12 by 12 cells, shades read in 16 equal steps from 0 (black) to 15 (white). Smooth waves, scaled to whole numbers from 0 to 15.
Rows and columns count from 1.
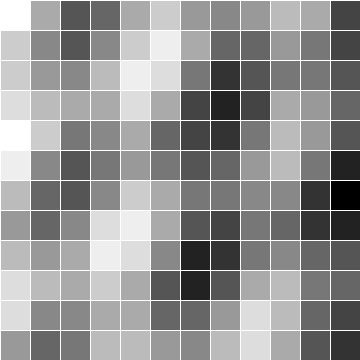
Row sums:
109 101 101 102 97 90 85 87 96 102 104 103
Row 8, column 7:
5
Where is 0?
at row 7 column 12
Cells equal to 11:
13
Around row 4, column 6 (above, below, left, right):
13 6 13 4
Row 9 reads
11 9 10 14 13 8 2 3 7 8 6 5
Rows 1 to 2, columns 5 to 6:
10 12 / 12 14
